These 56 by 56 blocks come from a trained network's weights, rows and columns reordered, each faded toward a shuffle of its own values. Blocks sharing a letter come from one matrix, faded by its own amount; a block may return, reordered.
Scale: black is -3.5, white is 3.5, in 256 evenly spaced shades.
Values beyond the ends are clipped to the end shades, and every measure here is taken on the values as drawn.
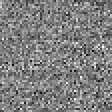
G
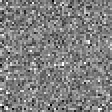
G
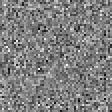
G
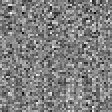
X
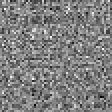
X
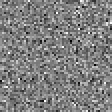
G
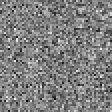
G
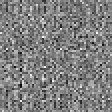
X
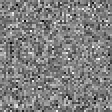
G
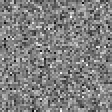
G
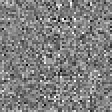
G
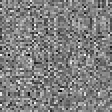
X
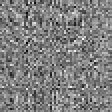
X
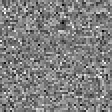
G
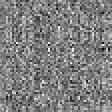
X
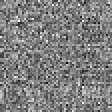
X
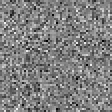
G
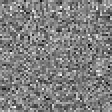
G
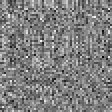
X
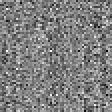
X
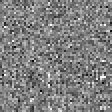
G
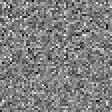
G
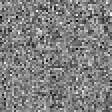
G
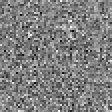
G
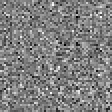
G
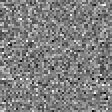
G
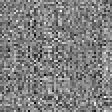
X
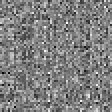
X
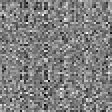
X
